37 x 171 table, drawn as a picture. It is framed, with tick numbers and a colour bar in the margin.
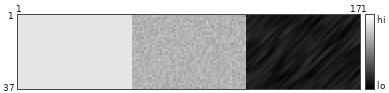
The table splits into one row of 3 panels. Panel 1,1: very high, flat. Panel 1,2: high, fine-grained, faint in contrast. Panel 1,3: very low, slanting up to the right, faint in contrast.
